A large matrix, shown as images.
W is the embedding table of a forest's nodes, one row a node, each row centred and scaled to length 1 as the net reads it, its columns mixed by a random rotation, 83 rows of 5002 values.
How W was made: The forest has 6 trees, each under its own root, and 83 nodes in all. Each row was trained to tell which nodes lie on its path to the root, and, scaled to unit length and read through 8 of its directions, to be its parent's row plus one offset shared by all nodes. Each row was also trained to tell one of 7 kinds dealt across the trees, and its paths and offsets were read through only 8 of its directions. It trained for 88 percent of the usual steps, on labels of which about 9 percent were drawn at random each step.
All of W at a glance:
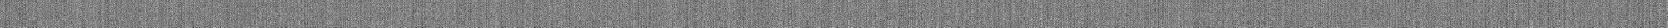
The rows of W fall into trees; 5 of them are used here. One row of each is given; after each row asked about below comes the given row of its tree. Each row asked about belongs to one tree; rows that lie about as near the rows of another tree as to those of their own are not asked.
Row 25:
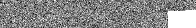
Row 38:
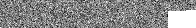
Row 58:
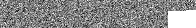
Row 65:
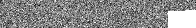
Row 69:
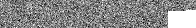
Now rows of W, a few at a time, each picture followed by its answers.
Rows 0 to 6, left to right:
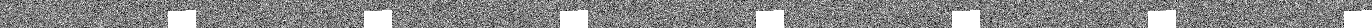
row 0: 69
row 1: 25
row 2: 25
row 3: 25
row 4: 65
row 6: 69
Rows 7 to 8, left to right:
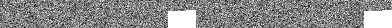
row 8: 58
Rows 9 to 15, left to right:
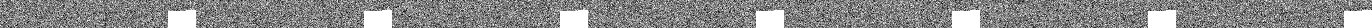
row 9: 25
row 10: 38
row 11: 38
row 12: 25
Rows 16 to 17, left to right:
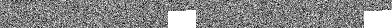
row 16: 69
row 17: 58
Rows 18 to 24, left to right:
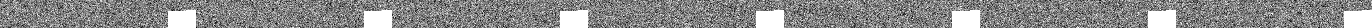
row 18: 25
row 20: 69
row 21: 69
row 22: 38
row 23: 58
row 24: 58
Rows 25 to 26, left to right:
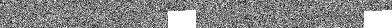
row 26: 65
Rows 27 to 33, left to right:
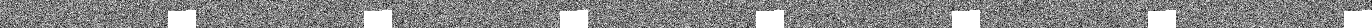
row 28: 38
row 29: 25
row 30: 69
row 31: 65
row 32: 25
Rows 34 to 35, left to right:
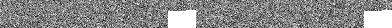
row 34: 69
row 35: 69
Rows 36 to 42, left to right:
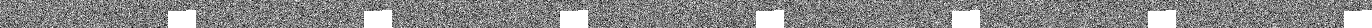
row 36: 69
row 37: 25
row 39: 69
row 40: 38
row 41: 58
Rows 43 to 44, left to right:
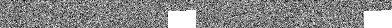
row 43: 38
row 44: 58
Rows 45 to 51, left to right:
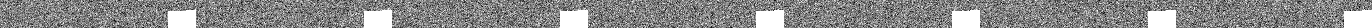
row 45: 58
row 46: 25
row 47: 25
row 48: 58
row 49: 38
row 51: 25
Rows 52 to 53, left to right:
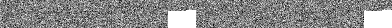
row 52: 58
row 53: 25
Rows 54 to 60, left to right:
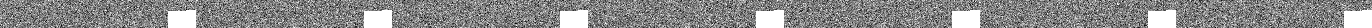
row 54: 58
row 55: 58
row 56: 69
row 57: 69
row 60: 38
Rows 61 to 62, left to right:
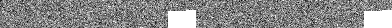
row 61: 65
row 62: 38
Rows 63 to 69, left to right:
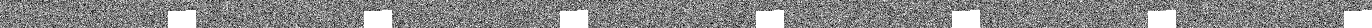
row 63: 69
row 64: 69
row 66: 69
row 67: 25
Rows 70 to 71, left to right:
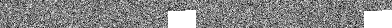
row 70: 69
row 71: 69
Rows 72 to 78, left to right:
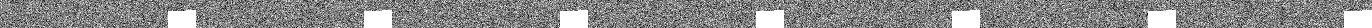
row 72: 69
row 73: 25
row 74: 65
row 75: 58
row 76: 25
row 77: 58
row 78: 25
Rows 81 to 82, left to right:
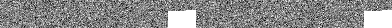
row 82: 25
